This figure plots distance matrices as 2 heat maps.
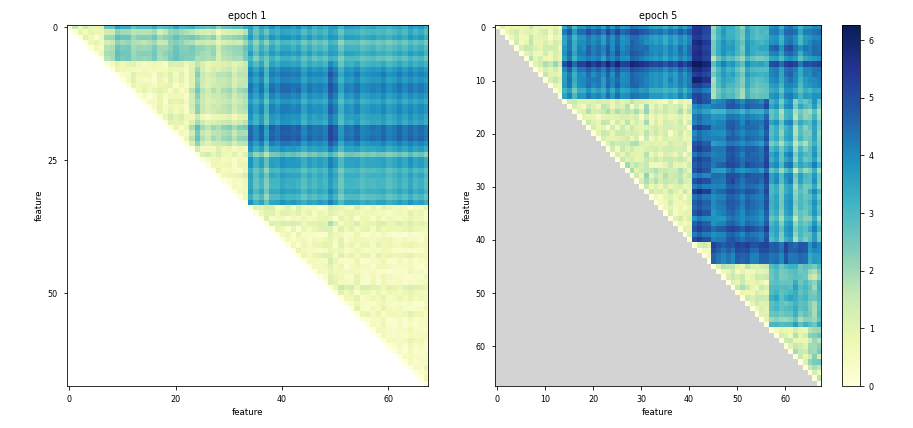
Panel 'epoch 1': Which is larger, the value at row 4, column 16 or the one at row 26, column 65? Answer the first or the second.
the second
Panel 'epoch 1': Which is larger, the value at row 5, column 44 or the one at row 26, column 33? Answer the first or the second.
the first
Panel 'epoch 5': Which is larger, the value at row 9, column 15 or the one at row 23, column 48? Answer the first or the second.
the second
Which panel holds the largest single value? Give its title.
epoch 5
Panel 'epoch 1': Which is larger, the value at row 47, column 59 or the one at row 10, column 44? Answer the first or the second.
the second
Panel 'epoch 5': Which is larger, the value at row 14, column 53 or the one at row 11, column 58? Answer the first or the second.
the first
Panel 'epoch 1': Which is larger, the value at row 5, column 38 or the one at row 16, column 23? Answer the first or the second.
the first
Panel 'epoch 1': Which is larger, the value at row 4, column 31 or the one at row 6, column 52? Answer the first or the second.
the second
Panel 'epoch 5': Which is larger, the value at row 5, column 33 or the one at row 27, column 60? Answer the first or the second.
the first
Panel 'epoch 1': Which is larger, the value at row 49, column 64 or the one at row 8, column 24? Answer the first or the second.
the second
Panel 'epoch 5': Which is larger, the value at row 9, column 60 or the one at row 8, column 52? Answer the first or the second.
the first
